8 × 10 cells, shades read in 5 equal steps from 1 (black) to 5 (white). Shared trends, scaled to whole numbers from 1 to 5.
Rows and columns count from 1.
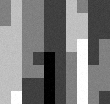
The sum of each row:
28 29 30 32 29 31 29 29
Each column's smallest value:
3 4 2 2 1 2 3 3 2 2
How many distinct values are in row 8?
5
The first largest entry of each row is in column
2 2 1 8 8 8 8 2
